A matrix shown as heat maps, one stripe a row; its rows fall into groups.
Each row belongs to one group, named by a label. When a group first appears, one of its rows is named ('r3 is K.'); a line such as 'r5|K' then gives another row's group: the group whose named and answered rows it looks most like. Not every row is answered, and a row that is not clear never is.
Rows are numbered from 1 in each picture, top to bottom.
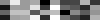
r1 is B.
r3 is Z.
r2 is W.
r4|W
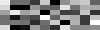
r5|Z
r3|B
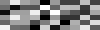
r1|B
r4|B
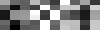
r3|W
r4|W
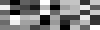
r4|B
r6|Z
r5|B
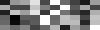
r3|W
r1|W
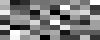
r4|Z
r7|Z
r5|W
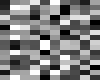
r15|W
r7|Z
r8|B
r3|Z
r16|B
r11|B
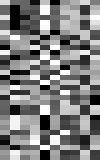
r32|B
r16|W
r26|B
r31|B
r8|B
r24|B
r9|Z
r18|B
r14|Z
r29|W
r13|W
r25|B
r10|W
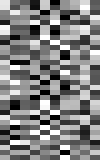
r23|W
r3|B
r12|Z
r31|Z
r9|W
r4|Z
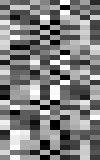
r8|B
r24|Z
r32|B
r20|W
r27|Z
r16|Z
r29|B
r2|Z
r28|Z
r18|W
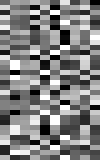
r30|W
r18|Z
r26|B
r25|W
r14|B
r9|Z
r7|Z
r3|W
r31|Z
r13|B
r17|W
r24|W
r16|B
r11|W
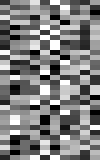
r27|B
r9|W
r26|Z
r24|B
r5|Z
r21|W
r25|B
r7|W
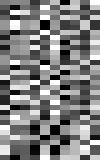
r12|Z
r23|W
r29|Z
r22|Z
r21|W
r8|W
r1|Z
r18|Z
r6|B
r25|Z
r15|Z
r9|Z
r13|B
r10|W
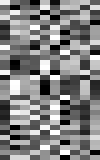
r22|W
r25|Z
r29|Z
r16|W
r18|B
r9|Z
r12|Z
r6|W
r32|Z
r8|W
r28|Z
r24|W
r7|Z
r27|W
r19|B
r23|Z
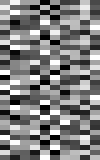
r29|B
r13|W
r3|B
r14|Z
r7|W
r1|B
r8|B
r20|Z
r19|Z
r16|W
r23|W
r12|Z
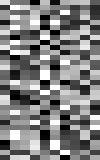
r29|W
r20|Z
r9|B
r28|B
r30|W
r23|B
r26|Z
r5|W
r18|W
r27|B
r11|Z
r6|B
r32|Z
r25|W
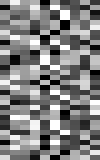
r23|Z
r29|W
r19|W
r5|Z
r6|Z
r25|W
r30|B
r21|Z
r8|B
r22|W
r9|W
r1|B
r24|Z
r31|Z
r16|B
